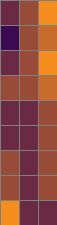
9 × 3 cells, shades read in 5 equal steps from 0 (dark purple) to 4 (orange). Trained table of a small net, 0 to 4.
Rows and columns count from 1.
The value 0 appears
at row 2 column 1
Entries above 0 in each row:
3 2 3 3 3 3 3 3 3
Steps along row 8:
down up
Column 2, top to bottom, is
2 2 2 2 1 1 1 1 1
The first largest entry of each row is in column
3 3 3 3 3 3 1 1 1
